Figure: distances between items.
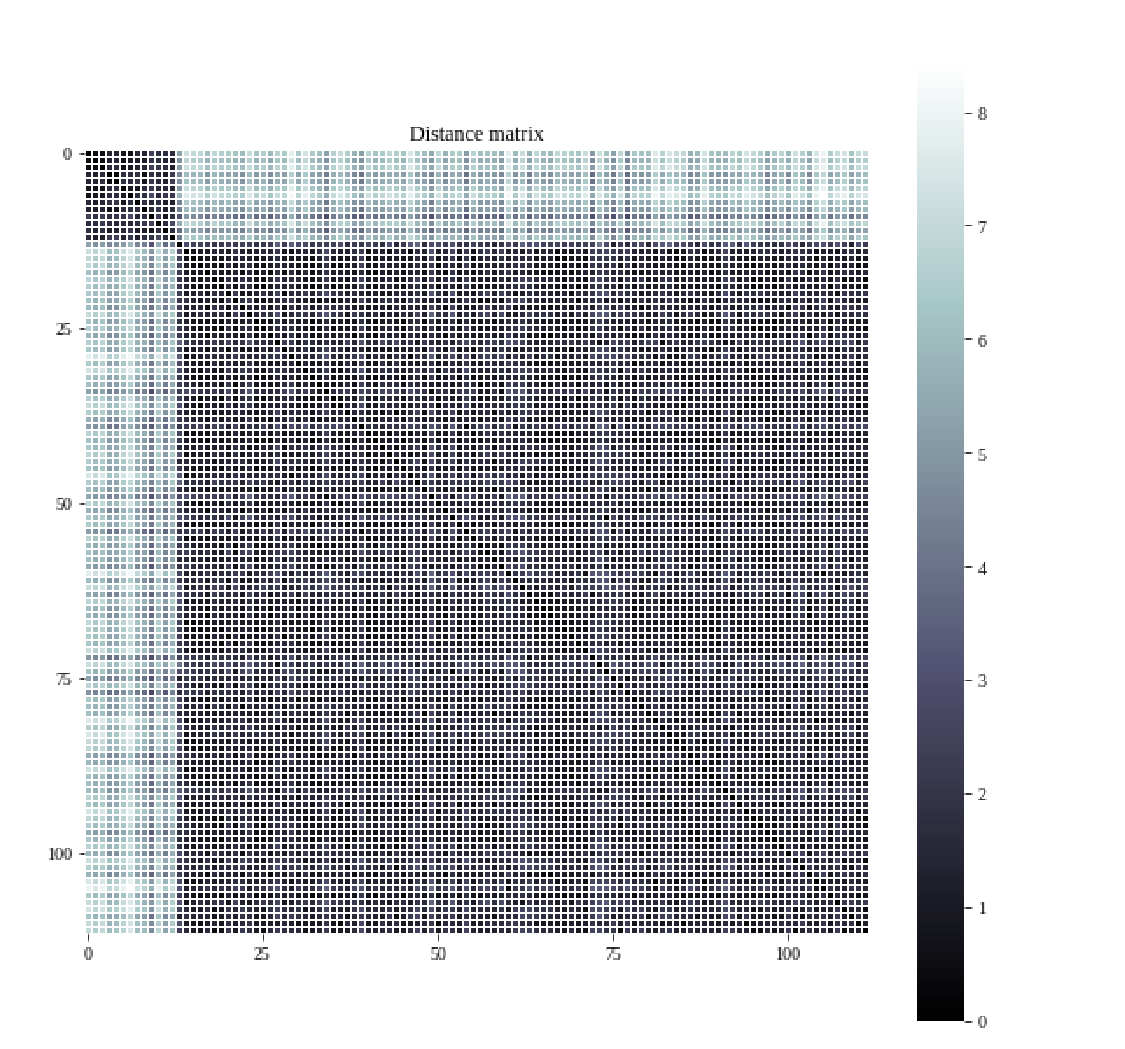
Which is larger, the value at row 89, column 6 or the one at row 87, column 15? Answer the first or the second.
the first
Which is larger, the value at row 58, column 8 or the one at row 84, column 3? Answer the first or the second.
the second
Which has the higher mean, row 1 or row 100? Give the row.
1
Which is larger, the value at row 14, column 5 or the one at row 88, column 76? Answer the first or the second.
the first
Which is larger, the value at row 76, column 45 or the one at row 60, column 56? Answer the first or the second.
the second
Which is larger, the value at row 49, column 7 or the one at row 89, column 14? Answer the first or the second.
the first
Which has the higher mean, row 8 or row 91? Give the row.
8
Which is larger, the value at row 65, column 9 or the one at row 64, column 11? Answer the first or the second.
the second
